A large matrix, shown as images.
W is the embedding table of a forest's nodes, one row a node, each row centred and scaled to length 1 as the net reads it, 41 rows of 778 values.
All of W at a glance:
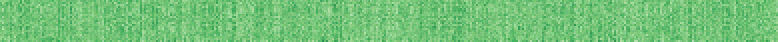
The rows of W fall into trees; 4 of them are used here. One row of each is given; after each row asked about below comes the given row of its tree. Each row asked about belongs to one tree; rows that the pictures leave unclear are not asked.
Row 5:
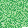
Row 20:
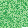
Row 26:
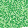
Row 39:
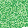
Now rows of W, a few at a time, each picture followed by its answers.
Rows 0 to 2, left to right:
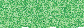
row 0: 20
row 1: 26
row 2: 26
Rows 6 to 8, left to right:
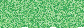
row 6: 26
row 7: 39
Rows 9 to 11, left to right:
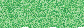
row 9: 26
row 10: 26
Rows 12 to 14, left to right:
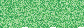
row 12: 26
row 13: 39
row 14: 39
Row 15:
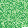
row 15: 5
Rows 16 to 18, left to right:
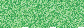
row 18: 5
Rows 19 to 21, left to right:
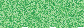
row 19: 20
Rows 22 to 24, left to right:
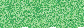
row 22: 26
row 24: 39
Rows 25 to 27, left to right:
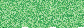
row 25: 5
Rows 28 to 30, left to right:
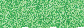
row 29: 26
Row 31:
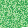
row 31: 20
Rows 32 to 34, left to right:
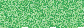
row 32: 20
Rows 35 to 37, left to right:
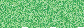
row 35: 5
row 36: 26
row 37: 20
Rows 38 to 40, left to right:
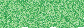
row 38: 20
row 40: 20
